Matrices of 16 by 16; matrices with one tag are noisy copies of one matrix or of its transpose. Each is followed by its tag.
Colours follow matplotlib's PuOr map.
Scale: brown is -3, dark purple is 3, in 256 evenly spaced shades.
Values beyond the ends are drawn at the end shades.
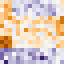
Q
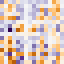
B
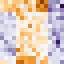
Q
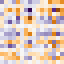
B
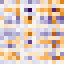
B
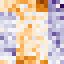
Q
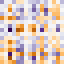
B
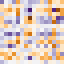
B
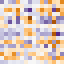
B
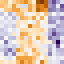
Q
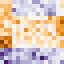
Q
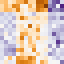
Q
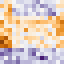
Q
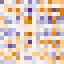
B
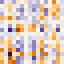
B
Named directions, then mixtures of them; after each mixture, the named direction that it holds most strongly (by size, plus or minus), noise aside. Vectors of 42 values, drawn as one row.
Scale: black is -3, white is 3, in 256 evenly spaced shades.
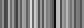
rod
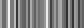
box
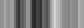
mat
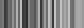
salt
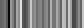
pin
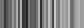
salt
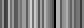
rod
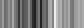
mat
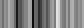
mat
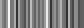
box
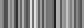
rod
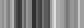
mat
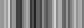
mat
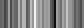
rod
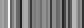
pin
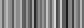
rod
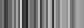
salt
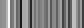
pin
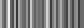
box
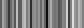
box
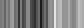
mat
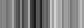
mat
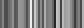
rod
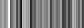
pin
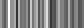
box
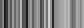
salt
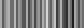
box
